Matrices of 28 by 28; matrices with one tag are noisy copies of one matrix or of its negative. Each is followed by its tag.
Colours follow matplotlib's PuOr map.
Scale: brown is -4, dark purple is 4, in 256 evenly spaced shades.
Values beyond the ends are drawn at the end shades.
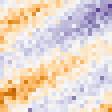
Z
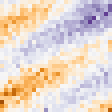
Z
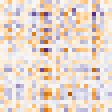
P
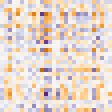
P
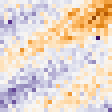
Z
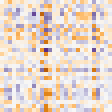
P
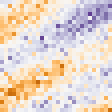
Z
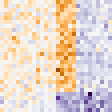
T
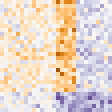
T
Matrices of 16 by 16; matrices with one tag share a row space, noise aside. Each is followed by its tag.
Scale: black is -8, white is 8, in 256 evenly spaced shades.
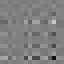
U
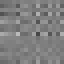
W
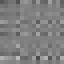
W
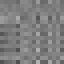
W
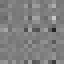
U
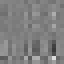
U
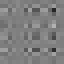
U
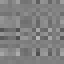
W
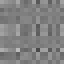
W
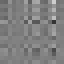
U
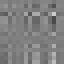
U
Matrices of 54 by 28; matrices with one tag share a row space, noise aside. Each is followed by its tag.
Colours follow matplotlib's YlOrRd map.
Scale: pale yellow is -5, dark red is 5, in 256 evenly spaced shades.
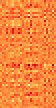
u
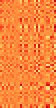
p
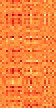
u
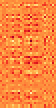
u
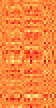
u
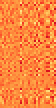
p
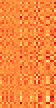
p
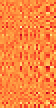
p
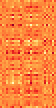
u
